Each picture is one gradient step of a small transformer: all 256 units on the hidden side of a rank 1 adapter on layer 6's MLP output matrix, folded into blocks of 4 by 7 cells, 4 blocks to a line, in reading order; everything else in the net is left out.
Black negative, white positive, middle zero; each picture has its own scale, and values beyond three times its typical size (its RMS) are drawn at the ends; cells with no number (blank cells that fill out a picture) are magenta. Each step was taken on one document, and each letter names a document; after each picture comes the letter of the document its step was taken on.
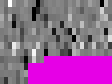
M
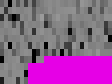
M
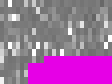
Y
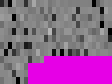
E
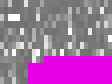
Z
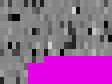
Y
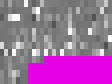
Z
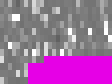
M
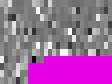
Y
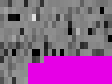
Z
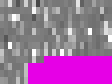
M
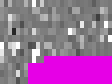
Y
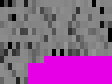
E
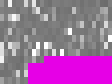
Y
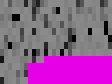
M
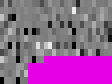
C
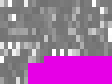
E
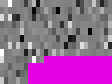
M
